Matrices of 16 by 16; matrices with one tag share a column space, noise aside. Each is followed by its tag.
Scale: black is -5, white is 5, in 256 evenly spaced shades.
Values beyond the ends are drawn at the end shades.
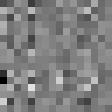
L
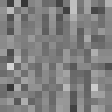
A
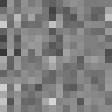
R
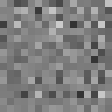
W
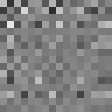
W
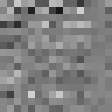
W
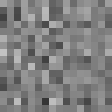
R
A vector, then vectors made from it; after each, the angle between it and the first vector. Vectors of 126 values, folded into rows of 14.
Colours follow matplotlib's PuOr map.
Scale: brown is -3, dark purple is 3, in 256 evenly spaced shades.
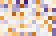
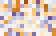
nearly opposite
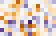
orthogonal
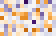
partly aligned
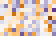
nearly parallel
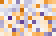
partly aligned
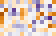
orthogonal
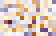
orthogonal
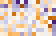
nearly parallel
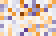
partly aligned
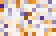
orthogonal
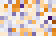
nearly opposite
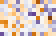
partly aligned
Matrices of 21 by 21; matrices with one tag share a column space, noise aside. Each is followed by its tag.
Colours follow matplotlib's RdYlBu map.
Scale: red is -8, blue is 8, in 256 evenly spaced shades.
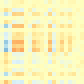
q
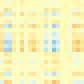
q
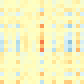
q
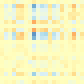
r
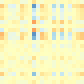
r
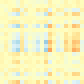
q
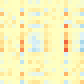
q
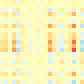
q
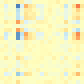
r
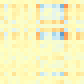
r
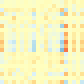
q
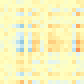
q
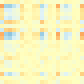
r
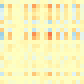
r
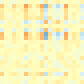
r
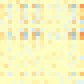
r
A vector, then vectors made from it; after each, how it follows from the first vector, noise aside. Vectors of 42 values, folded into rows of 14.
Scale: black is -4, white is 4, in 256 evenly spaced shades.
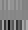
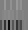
partly zeroed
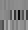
wrapped around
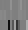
partly zeroed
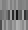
wrapped around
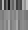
wrapped around
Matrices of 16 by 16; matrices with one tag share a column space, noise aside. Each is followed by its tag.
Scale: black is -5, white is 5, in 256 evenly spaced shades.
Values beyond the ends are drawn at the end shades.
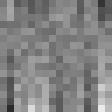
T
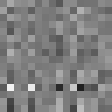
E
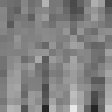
T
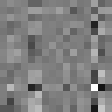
E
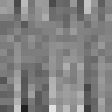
T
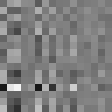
E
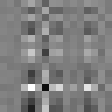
E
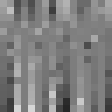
T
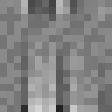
T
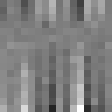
T
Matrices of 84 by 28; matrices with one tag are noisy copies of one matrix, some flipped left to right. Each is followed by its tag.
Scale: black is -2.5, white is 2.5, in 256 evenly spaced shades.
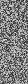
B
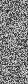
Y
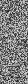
Y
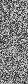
B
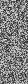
B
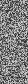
Y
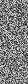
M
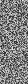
M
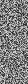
M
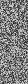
B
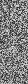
B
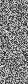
M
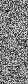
Y
